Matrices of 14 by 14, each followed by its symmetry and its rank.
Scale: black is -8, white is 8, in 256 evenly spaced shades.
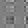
neither, rank one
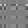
neither, rank one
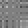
symmetric, rank one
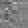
neither, rank three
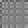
symmetric, rank one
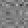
neither, rank two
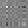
symmetric, rank two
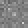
symmetric, rank three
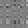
neither, rank two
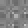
symmetric, rank two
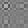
symmetric, rank one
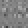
neither, rank three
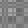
symmetric, rank one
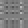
neither, rank one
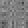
neither, rank two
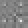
symmetric, rank three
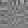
neither, rank three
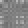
symmetric, rank two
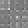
symmetric, rank two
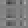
neither, rank one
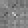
symmetric, rank three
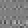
neither, rank two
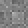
symmetric, rank three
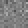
neither, rank three
